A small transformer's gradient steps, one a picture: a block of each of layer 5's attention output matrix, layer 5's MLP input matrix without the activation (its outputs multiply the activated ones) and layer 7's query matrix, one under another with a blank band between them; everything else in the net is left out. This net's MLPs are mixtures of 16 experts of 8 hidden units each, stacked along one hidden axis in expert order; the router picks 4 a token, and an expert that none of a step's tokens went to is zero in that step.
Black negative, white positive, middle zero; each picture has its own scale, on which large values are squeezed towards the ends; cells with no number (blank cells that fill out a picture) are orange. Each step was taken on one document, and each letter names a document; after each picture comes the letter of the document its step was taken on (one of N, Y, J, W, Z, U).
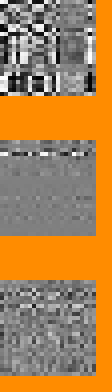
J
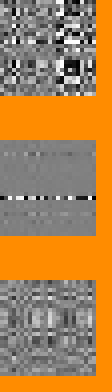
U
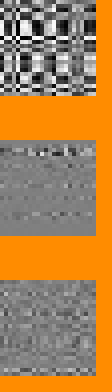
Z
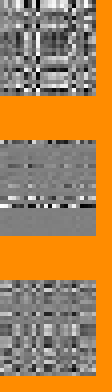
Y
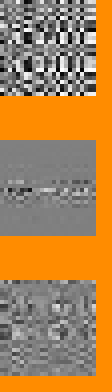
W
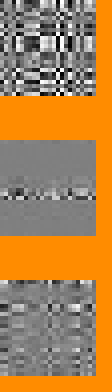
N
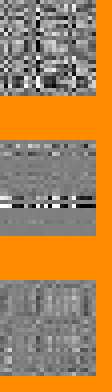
Y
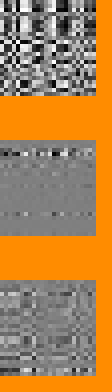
Z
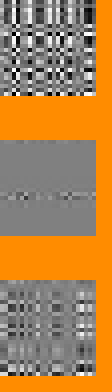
U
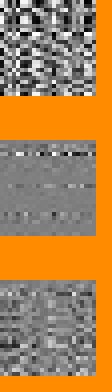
Z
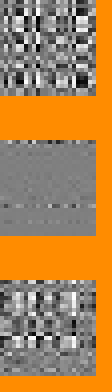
Y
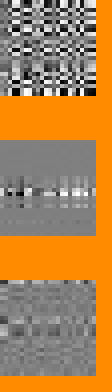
W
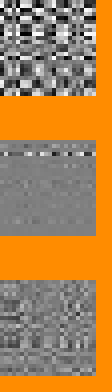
Z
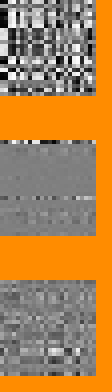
J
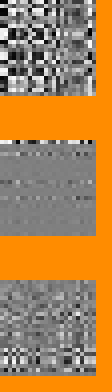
J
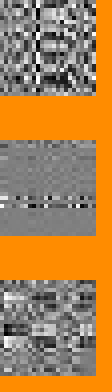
Y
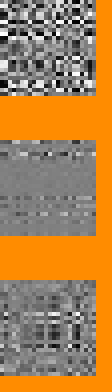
J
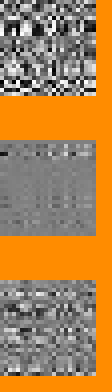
Z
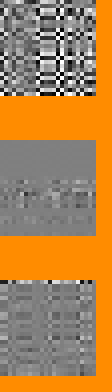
N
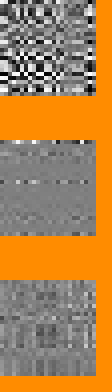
J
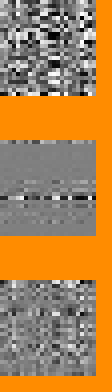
N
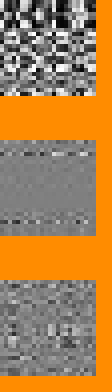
Z
